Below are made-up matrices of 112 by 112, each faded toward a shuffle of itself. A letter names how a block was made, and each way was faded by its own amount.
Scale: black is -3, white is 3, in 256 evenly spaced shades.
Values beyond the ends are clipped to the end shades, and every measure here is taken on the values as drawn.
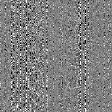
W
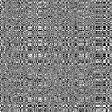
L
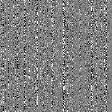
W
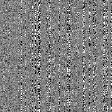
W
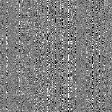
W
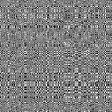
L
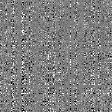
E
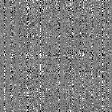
E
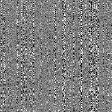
W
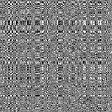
L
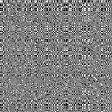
L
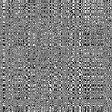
L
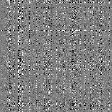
E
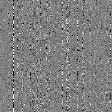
W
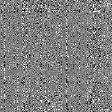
E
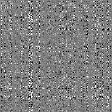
E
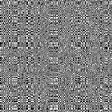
L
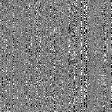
W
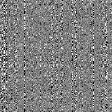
W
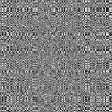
L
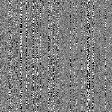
W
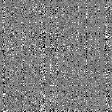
E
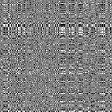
L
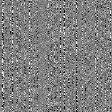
W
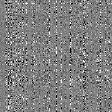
E
